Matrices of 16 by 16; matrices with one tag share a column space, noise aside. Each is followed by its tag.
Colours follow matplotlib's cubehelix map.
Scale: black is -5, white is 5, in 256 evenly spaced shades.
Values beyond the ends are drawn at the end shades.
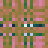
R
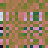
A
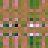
R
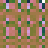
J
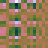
J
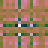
R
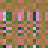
A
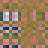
A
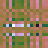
R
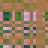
A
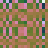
J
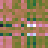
R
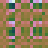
J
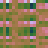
J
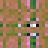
R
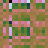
J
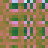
J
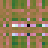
R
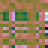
A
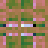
R
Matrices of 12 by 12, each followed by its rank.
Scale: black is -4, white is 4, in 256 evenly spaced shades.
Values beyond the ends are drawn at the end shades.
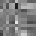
two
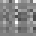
two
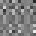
two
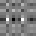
one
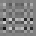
one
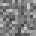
full rank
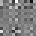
two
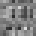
two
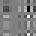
one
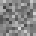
full rank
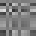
one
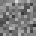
full rank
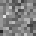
full rank
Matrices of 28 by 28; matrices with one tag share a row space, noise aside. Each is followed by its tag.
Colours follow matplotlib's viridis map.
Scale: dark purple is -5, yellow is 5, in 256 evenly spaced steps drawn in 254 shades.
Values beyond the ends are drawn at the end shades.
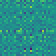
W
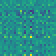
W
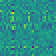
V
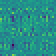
V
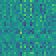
W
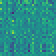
V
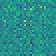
W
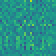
W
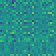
V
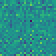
W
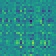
W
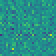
V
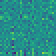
V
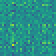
V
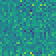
W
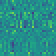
V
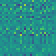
W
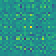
W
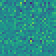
W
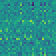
W
